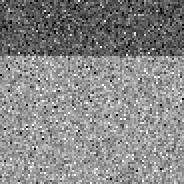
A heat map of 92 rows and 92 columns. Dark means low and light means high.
Stripes: none. Seam: horizontal, 30% of the way down, the bottom part higher. Average level on the scale: 50%.
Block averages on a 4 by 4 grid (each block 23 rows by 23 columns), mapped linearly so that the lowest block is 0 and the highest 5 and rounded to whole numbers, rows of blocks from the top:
0000 | 4444 | 5555 | 5555
